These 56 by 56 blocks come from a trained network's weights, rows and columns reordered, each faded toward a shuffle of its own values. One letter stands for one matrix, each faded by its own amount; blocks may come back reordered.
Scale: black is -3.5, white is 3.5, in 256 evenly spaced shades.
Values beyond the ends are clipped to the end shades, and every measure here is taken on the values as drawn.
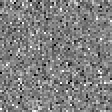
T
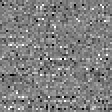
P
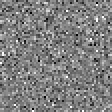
T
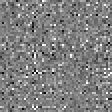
P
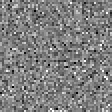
T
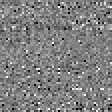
P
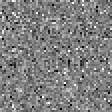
T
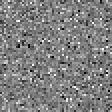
T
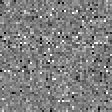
P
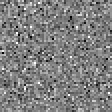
T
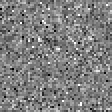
T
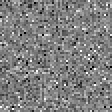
T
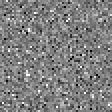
T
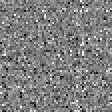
T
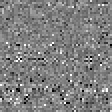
P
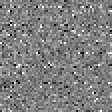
P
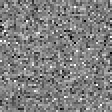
T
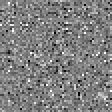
T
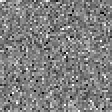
T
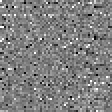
P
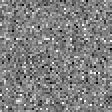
T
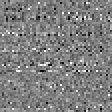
P
